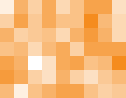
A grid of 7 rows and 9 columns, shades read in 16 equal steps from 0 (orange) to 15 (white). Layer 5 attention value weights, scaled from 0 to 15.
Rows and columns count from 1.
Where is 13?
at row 1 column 1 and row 7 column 2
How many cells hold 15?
1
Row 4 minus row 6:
5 2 1 -5 -1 0 -8 -5 -3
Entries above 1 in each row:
9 8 9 9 8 9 9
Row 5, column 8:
6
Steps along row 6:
up up up down up up down down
